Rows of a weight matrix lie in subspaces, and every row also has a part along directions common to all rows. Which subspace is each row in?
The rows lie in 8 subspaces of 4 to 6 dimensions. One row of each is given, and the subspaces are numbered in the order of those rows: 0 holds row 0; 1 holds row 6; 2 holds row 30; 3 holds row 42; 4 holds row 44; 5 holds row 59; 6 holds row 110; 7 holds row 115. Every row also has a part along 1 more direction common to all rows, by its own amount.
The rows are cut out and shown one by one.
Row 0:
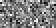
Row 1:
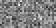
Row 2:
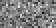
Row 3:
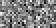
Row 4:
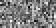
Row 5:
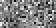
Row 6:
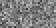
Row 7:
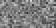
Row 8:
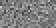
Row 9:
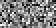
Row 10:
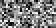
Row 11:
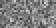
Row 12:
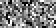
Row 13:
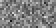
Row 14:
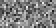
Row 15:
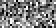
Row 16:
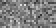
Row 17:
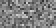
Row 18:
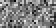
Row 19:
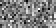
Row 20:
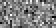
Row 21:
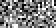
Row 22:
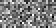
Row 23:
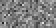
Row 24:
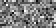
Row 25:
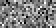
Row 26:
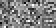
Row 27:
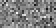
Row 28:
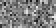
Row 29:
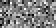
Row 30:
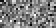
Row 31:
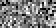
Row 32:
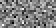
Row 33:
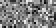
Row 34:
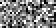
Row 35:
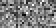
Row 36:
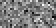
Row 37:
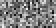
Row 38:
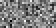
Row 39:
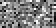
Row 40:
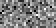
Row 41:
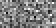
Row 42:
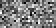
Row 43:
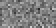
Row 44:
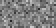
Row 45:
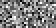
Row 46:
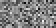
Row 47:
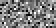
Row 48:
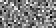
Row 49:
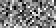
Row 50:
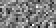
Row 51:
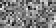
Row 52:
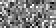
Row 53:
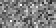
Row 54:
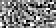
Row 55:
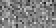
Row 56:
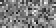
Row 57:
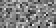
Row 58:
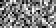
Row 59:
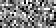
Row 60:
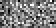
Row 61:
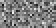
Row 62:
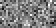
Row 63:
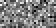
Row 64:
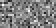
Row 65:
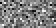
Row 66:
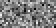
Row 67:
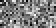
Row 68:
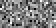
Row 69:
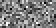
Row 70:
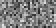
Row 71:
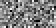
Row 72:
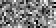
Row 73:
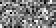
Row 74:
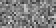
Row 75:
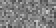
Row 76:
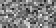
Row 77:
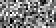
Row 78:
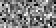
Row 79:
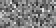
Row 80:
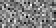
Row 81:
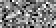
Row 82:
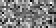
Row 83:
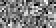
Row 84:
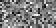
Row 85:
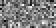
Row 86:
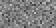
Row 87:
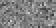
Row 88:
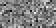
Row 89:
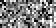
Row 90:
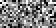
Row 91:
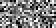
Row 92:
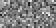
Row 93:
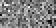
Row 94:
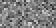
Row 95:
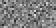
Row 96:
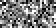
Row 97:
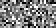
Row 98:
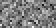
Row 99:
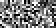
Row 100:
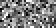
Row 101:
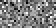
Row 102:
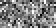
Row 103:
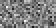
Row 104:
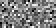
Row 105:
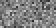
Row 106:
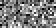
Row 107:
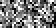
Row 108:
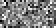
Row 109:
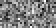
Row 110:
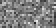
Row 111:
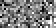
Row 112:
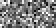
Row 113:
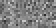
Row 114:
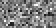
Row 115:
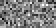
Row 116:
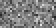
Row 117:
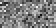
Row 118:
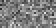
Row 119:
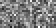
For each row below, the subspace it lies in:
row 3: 3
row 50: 2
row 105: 5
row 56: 0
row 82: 1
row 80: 5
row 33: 0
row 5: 7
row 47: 6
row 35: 5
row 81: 4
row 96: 7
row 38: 6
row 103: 0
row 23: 6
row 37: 2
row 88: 5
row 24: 1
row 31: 5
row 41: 3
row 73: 5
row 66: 1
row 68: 4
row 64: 0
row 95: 5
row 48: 3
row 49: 7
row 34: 3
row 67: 2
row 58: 6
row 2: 2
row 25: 5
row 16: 3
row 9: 1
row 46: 0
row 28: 7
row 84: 4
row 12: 7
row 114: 1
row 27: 1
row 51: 4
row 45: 0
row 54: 3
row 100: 4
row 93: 1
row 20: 7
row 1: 0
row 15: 2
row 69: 2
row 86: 5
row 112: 2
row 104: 3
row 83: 1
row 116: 7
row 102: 7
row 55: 5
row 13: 6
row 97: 0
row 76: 0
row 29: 2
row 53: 6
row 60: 3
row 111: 1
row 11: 6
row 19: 0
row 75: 6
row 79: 7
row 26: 3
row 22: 0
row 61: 4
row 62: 3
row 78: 1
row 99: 0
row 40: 7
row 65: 5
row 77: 2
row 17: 5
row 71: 6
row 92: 2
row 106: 4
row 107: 3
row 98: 4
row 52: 2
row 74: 1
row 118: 4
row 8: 5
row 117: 6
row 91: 0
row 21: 7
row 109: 7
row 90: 3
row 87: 5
